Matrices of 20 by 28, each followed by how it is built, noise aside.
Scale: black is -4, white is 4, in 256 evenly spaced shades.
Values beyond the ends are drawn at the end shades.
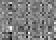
low rank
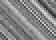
Toeplitz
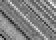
Toeplitz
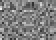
low rank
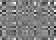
low rank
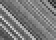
Toeplitz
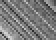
Toeplitz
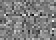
low rank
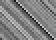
Toeplitz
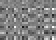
low rank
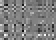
low rank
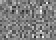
low rank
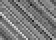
Toeplitz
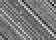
Toeplitz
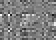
low rank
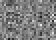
low rank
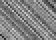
Toeplitz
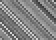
Toeplitz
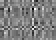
low rank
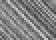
Toeplitz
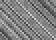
Toeplitz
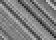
Toeplitz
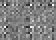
low rank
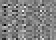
low rank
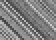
Toeplitz
